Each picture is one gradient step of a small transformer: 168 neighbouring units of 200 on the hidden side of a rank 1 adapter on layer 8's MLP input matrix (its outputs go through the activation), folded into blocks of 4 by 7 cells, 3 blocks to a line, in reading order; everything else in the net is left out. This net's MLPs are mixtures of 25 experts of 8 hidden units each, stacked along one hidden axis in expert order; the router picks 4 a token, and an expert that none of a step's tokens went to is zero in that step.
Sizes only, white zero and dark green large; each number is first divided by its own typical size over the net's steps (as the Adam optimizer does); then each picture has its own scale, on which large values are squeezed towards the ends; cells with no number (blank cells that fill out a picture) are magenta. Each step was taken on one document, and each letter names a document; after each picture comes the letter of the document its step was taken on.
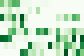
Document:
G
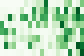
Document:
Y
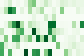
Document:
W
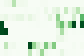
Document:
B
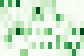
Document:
G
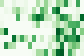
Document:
Y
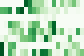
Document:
W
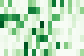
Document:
W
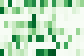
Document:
W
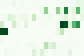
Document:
B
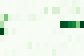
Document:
B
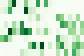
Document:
G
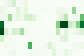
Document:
B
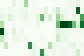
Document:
B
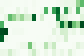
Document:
B
